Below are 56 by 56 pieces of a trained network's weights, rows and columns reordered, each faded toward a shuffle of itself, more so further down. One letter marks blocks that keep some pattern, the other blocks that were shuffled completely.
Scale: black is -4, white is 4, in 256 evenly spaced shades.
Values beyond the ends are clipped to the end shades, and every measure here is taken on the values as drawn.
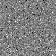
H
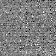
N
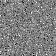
H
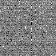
N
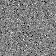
H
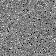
H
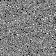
H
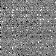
N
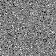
H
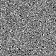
H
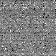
N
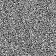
H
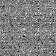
N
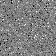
H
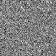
N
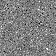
H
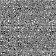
N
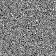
H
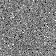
H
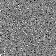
H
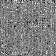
N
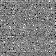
N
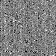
N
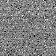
N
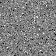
H
